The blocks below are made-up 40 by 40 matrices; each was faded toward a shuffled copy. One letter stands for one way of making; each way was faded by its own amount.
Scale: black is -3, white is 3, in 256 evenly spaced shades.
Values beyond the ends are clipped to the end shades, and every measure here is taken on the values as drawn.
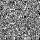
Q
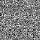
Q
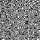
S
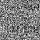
Q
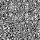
Q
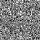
Q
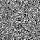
Q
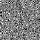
S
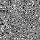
S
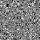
S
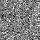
S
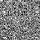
Q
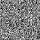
Q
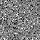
S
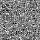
Q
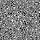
S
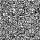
Q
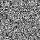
Q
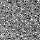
S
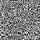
Q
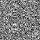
Q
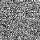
Q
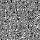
S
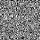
Q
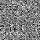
Q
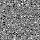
S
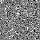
S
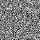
Q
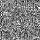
Q
